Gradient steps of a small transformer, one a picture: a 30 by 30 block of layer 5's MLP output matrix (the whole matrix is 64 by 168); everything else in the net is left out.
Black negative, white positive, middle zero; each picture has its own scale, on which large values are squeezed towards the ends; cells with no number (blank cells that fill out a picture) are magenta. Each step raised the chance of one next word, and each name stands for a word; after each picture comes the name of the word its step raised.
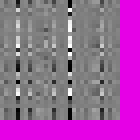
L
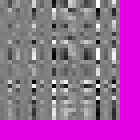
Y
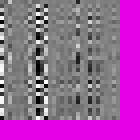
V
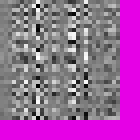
V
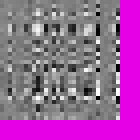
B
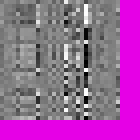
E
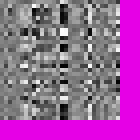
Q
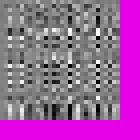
Q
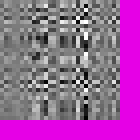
V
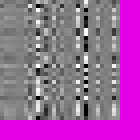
Q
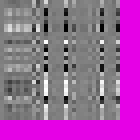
B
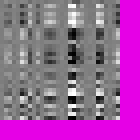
E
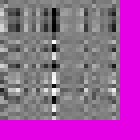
B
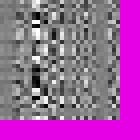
E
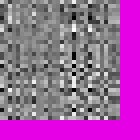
E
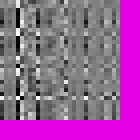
Q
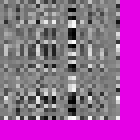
E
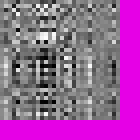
L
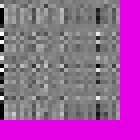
Q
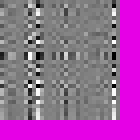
Y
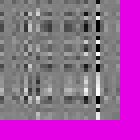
B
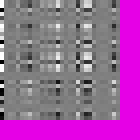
Y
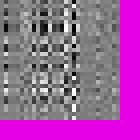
B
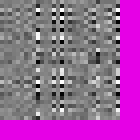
V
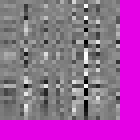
Y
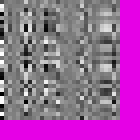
B
